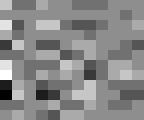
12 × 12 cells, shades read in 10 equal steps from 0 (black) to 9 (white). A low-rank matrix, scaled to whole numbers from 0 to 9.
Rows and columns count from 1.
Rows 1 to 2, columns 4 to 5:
6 5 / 5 5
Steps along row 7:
down down same same up down down up up same down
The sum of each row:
58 59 60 59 54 56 62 65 52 50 56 60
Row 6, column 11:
4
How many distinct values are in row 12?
4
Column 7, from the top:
4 5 3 5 6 4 6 5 5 7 4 6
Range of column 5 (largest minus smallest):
5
